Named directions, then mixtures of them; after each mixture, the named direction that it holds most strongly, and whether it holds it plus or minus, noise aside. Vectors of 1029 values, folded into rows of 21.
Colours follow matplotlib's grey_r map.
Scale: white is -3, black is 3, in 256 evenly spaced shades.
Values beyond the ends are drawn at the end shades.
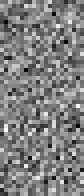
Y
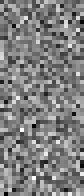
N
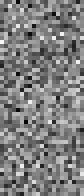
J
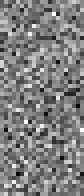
J, minus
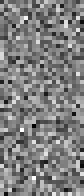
N, plus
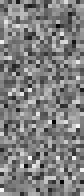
Y, minus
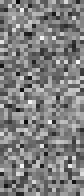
J, plus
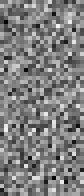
Y, plus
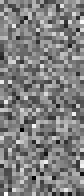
N, minus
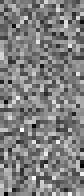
N, plus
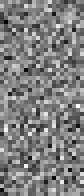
Y, plus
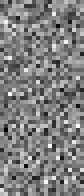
Y, minus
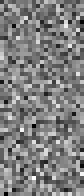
N, plus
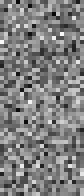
J, plus
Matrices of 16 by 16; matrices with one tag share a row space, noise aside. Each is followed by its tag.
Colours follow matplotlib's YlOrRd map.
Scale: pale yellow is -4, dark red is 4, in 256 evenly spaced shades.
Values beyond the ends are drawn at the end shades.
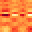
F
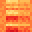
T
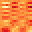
F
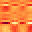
F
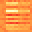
T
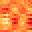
F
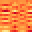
F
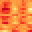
F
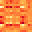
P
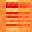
T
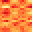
F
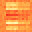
T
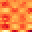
F
